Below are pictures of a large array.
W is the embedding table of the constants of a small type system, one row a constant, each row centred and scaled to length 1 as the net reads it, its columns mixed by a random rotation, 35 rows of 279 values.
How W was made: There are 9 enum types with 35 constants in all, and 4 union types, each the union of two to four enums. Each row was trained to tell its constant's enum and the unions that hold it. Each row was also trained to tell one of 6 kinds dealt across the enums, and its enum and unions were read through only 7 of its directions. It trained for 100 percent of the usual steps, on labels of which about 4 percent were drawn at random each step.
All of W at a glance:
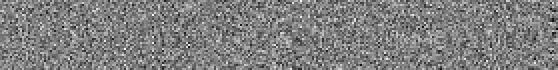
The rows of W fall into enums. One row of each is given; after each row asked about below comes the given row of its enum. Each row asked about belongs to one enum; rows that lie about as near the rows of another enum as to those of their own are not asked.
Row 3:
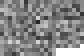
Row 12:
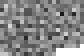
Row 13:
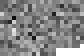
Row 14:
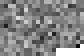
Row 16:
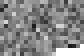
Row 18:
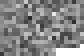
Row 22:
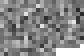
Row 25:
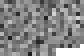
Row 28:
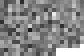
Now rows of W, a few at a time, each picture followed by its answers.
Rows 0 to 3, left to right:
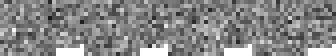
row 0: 13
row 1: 12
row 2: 18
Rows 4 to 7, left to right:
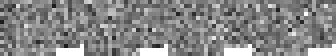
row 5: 22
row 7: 18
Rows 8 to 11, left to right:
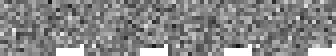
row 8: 13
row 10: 25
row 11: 13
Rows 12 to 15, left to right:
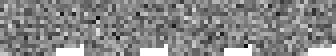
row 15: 12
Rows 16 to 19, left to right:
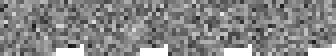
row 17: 16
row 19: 28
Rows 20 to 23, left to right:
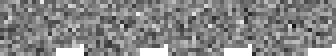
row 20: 28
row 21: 18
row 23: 18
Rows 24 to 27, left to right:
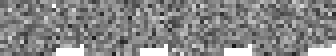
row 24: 12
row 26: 14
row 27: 12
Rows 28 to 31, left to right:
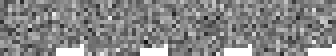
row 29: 28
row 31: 22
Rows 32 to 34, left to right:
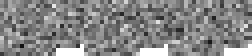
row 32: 3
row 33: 16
